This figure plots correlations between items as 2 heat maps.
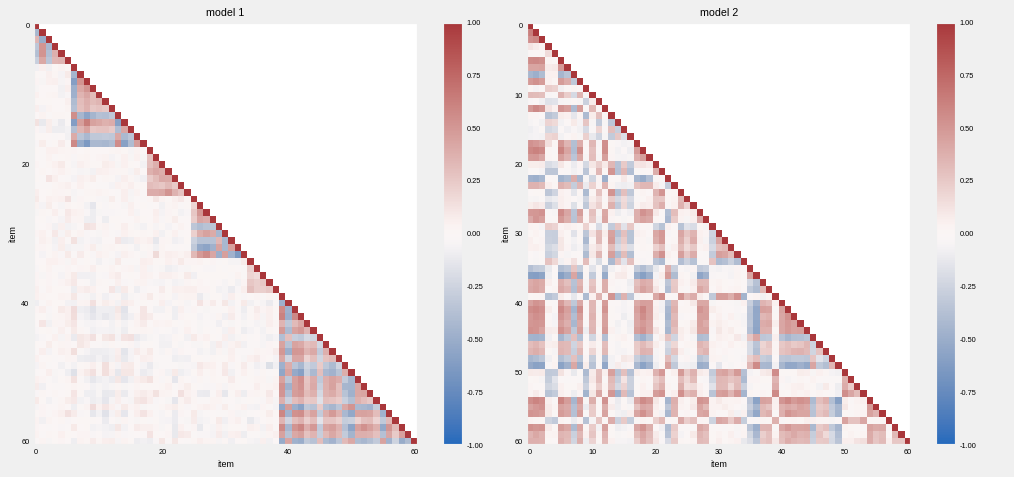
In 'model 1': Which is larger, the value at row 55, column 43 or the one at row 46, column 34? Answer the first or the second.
the second
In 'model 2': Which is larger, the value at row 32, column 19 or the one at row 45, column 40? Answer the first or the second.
the first
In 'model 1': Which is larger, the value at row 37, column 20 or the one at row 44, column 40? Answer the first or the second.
the first
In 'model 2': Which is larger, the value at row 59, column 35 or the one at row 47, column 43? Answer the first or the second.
the second
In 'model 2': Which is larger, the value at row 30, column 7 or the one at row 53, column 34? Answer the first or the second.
the first
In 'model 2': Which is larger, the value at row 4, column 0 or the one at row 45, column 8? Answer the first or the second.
the first
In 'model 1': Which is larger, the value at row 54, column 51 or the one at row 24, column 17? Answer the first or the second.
the first
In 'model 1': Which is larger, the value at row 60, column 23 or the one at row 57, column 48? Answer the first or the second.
the second
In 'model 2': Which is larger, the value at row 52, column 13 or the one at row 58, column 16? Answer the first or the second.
the first
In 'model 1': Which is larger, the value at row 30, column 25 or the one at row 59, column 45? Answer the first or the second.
the first
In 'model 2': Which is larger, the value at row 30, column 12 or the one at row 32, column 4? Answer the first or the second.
the first
